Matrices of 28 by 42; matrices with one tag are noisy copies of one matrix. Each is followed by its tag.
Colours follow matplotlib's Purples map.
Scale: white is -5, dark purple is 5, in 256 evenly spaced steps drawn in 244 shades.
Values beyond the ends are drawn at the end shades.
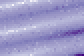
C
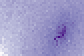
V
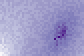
V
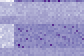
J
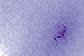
V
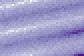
C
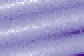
C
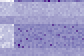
J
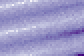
C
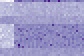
J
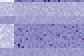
J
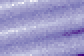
C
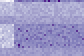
J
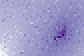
V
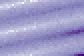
C
